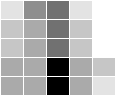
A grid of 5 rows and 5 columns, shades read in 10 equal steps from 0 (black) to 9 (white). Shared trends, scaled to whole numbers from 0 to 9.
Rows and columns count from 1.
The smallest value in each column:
6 5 0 6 7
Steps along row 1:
down down up up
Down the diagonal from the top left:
8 6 4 6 8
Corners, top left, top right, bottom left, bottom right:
8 9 6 8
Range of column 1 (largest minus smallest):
2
